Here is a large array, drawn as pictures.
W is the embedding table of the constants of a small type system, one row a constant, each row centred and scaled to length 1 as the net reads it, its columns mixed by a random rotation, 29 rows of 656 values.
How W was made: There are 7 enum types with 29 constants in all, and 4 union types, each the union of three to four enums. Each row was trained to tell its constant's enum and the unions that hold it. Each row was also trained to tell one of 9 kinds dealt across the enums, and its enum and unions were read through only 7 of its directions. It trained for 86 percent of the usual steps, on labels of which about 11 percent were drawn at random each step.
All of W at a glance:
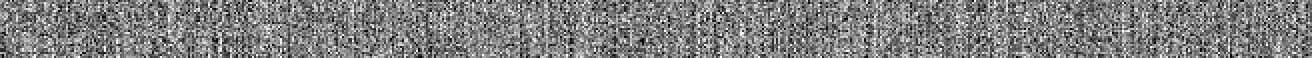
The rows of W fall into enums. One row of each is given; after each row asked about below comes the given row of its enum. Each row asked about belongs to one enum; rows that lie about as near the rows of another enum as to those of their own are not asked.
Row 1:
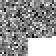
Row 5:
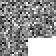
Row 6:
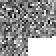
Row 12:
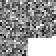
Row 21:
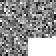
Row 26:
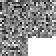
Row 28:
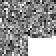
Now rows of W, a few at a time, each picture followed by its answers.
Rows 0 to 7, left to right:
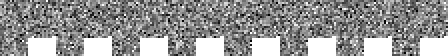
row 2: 28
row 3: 1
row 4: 5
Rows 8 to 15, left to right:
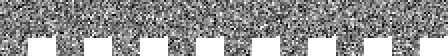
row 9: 6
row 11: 5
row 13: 12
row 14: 1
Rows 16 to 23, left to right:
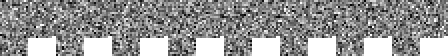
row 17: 5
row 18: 1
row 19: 21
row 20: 21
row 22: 1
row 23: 5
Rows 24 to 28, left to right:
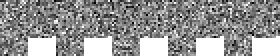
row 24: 28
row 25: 28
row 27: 28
